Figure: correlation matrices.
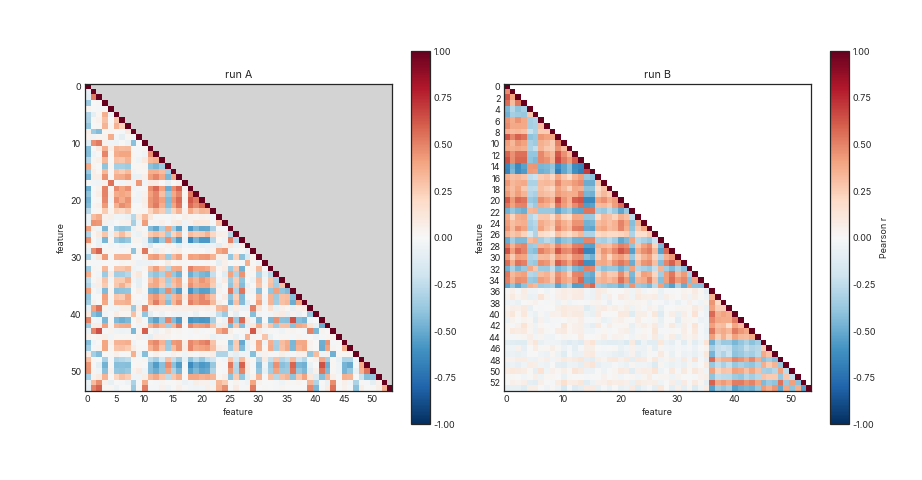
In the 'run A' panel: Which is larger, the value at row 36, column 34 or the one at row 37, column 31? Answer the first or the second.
the second
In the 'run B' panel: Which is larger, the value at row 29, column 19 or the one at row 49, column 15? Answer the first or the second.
the first
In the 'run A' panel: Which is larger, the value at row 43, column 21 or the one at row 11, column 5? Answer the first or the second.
the second
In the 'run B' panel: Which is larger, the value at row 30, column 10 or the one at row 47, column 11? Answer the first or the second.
the first
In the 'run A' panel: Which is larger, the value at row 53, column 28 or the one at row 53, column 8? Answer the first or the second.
the first
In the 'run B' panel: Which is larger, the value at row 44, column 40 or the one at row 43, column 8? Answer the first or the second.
the first
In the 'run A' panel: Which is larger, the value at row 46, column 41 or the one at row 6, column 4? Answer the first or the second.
the second
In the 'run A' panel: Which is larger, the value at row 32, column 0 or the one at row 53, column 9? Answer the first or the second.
the second
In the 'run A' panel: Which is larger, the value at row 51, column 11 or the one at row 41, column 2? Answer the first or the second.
the first
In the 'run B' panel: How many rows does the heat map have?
54
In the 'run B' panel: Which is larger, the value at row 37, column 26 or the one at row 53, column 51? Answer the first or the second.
the second
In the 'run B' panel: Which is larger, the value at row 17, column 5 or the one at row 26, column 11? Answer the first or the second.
the second
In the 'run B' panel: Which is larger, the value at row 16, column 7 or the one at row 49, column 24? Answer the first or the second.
the first
